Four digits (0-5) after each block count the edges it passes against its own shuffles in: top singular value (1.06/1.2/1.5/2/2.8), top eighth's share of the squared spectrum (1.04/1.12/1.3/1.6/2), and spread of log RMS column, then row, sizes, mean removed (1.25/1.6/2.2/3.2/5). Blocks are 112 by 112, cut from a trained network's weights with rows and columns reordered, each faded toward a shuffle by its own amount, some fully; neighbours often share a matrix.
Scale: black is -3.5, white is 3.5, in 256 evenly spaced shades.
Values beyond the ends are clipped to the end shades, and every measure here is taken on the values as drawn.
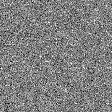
2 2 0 1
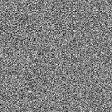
4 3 1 2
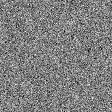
0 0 0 0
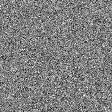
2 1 0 0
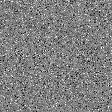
2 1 0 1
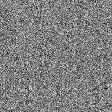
3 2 0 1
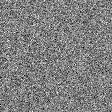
0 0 0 0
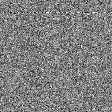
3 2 0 1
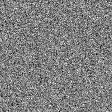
0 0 0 0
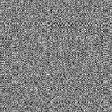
5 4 2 3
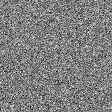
0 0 0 0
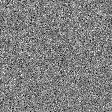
0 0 0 0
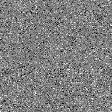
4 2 0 2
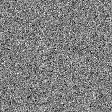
1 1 0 0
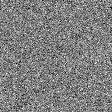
1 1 0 0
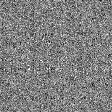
3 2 0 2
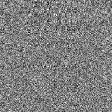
4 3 1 2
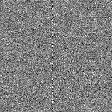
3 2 1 1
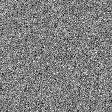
1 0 0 0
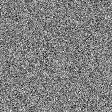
2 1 0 0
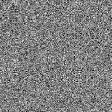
4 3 1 2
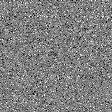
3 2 0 2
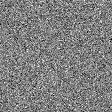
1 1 0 0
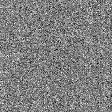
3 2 0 1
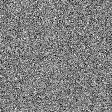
2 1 0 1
